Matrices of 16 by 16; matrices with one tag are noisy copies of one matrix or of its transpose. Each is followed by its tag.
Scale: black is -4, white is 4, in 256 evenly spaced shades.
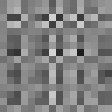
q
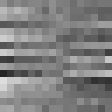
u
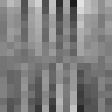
u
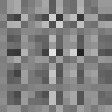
q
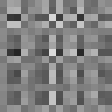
q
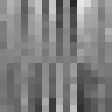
u
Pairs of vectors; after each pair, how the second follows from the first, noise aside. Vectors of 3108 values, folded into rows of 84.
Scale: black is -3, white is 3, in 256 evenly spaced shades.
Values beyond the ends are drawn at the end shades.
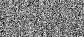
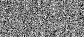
reversed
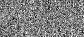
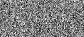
wrapped around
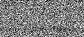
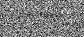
wrapped around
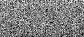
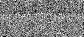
wrapped around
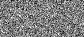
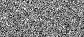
wrapped around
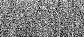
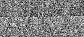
wrapped around
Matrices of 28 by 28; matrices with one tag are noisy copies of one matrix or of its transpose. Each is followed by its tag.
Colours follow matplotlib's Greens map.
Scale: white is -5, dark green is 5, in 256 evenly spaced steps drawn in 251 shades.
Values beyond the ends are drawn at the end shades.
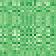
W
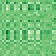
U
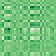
U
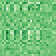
U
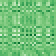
W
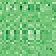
U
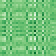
W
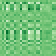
U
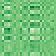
U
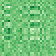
U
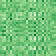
W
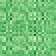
W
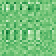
U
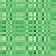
W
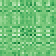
W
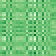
W
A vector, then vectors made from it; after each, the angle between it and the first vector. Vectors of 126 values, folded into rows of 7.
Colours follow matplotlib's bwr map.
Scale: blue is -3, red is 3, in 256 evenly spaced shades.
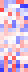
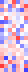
partly opposed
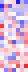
partly opposed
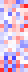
nearly opposite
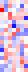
partly aligned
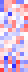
nearly opposite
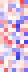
orthogonal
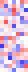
orthogonal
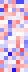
partly opposed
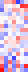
nearly opposite
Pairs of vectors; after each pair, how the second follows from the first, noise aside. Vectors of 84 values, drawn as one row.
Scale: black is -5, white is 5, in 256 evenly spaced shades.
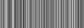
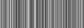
wrapped around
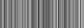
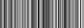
scaled up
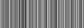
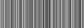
wrapped around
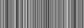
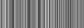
wrapped around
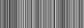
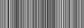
wrapped around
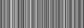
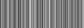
wrapped around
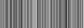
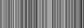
wrapped around
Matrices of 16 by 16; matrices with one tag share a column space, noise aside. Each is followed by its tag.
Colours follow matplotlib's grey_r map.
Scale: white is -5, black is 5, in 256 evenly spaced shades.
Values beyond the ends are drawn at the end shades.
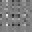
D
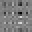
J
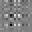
D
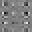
J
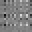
D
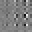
D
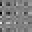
J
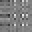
D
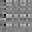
D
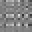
D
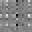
D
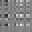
D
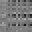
D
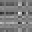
J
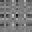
D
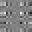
J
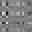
J
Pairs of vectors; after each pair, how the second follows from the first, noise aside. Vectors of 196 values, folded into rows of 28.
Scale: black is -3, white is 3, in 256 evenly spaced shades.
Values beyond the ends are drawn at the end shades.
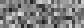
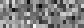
reversed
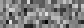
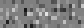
partly zeroed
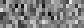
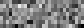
shuffled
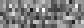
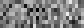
sign-scrambled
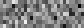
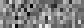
shuffled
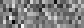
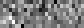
sign-scrambled
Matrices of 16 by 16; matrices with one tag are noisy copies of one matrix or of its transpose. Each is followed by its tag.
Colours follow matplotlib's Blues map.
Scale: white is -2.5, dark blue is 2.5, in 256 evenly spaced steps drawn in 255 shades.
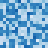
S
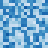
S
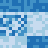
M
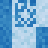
M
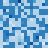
S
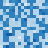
S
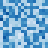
S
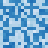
S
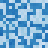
S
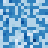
S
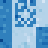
M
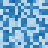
S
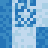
M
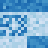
M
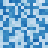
S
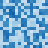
S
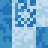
M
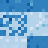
M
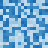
S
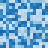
S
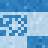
M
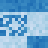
M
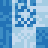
M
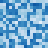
S
